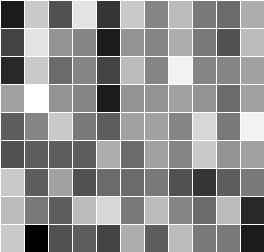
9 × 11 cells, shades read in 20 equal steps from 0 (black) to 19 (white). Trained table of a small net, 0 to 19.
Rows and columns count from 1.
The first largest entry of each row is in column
4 2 8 2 11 9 1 5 1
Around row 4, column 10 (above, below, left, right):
10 9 11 12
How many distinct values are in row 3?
8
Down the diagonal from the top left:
2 17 8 10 7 8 9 10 9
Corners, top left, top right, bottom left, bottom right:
2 13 15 2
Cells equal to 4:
2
